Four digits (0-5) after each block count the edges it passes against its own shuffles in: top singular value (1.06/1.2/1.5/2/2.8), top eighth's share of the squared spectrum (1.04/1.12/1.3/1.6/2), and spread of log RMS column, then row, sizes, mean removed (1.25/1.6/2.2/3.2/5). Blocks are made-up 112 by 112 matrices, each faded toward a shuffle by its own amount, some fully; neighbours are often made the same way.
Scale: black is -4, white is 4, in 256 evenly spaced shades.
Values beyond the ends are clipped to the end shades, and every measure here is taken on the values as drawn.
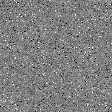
0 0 1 1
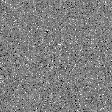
3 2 1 1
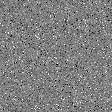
1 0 0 0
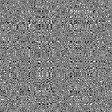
5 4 3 3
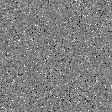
1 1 0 0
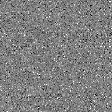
4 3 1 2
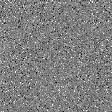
3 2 1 1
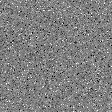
1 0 0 0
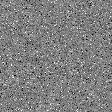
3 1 0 0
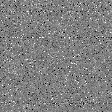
2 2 0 2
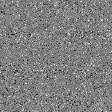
2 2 0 2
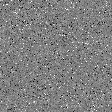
0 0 0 0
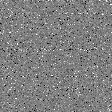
2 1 0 1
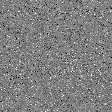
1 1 0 1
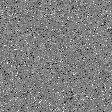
0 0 0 0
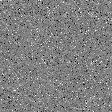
1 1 0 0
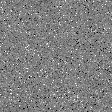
1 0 0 0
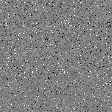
1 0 0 0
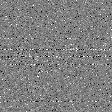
3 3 0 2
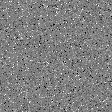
0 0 0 0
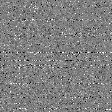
3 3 0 3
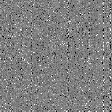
4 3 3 1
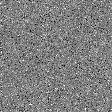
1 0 1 0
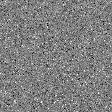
0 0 0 0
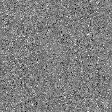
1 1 2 0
